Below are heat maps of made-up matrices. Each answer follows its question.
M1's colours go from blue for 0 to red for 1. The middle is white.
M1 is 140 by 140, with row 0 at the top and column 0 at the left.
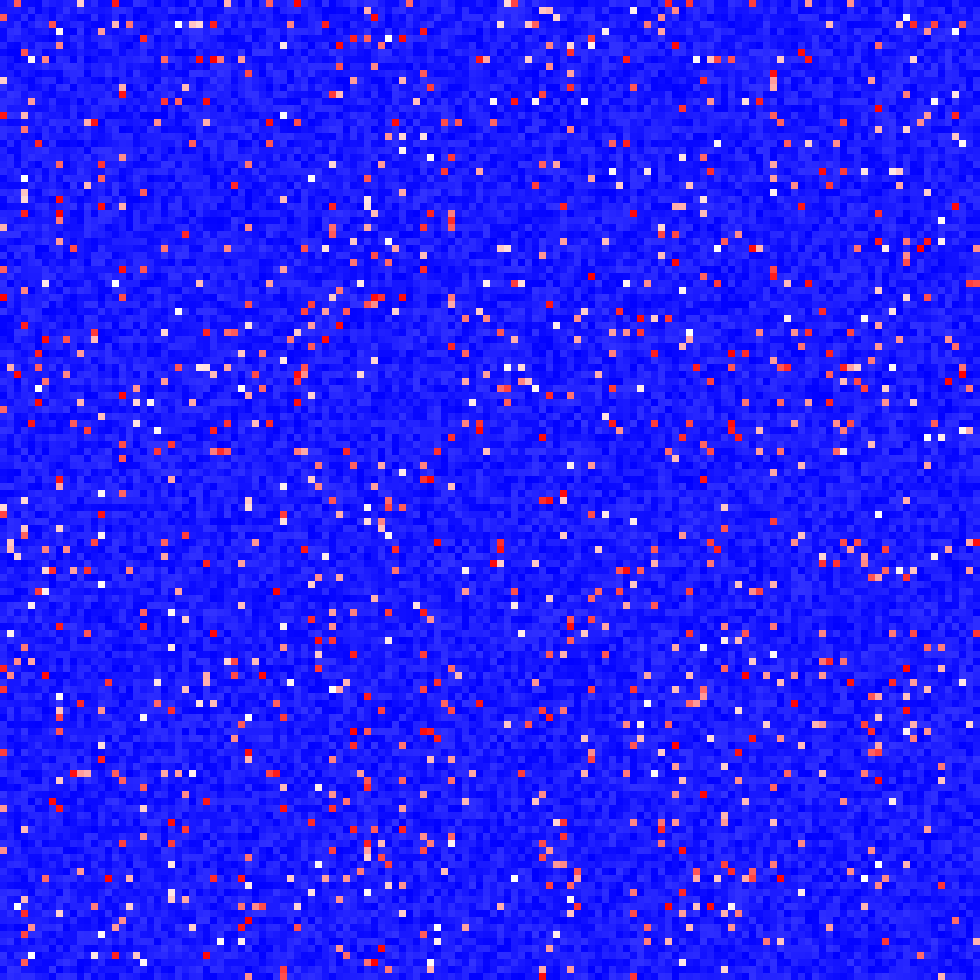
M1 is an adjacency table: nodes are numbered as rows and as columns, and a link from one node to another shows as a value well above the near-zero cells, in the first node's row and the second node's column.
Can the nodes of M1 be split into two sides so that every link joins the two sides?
yes
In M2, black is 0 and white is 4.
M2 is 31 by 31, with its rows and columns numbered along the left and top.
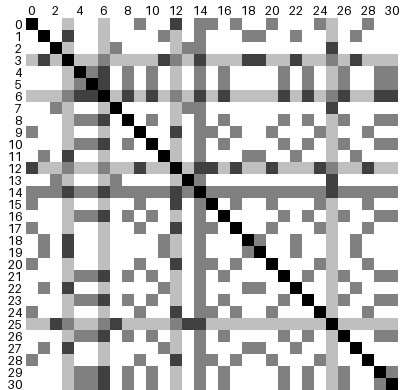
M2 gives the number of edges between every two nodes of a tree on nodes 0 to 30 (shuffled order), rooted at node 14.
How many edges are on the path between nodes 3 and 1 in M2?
1
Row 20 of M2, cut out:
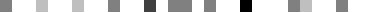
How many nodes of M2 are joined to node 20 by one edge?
1
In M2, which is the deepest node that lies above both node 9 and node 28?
12
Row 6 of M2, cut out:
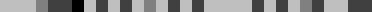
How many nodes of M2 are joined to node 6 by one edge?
11
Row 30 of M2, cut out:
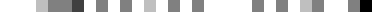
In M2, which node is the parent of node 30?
6
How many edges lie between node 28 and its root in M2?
2
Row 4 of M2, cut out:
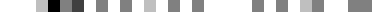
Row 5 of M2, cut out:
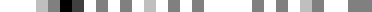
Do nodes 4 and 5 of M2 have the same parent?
yes
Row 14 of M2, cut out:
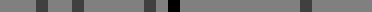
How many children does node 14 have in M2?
4
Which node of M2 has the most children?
6
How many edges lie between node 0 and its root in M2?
2
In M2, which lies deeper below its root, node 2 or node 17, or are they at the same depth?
the same depth
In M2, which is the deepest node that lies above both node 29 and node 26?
6
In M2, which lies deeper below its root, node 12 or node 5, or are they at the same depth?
node 5
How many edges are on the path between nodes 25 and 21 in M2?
3
